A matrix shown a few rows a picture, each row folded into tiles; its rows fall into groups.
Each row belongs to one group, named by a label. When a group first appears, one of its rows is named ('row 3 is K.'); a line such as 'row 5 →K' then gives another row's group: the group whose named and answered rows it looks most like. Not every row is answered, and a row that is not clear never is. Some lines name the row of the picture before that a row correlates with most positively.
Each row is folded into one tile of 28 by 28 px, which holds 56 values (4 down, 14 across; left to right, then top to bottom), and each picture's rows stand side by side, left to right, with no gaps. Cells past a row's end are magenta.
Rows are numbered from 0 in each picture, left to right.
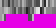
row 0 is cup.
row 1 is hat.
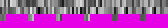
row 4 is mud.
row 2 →cup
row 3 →hat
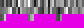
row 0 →hat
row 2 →mud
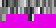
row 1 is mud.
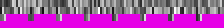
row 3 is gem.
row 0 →hat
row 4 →gem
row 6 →mud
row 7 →gem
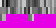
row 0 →cup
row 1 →hat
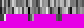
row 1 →gem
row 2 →mud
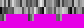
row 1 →hat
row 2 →hat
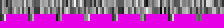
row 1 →gem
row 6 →gem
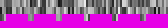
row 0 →gem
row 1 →cup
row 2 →cup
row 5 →hat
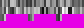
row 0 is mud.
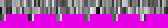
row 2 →hat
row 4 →mud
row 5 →cup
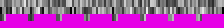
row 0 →gem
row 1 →mud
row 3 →mud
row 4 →gem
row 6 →hat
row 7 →cup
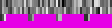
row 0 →gem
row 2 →cup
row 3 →mud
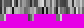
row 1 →hat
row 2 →hat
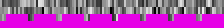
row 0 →cup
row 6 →hat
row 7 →hat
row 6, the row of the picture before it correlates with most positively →1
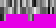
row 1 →cup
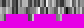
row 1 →hat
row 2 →hat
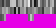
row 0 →hat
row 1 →cup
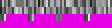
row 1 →gem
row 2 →mud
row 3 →gem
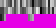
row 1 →cup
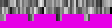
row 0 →hat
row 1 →hat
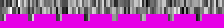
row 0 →hat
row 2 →gem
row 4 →cup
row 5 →cup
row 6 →hat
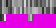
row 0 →gem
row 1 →cup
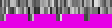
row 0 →mud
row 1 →gem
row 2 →mud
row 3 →mud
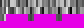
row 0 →mud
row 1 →mud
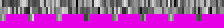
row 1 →hat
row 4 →hat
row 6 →cup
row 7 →mud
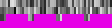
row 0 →mud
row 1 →cup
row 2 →hat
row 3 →mud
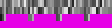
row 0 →gem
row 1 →hat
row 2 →hat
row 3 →hat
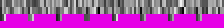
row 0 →gem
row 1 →hat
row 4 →gem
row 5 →gem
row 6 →hat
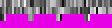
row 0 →gem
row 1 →cup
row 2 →cup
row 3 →mud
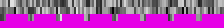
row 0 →mud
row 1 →mud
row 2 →hat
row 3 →cup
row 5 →cup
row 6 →hat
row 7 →cup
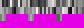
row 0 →cup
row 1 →cup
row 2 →hat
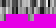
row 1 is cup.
